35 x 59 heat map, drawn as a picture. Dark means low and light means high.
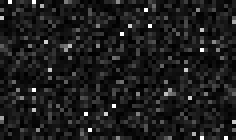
There are no regular stripes. On average the colour sits 10% of the way up the scale. A half turn leaves it unchanged. The texture is fine-grained noise.
